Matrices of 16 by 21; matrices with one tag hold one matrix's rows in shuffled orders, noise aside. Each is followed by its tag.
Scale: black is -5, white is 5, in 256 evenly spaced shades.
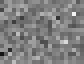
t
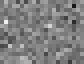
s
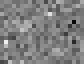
s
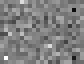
s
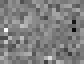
s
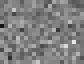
t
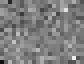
t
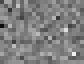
t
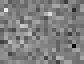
s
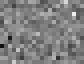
t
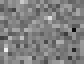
s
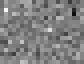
s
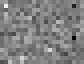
s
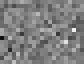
t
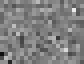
t
